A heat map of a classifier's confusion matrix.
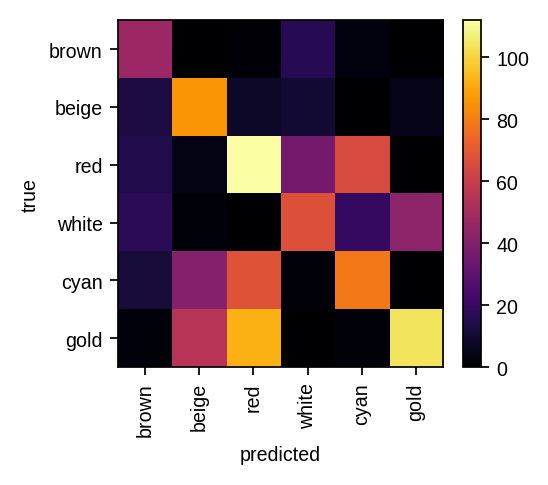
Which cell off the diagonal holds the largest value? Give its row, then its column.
gold, red
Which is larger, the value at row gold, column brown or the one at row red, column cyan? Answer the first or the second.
the second
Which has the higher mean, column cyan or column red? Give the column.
red
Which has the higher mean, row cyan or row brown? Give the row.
cyan
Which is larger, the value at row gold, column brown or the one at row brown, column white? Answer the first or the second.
the second
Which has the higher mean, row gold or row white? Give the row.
gold
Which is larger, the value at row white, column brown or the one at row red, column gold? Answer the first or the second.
the first
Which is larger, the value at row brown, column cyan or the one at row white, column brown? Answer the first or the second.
the second
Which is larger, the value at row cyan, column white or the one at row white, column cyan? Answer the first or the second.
the second
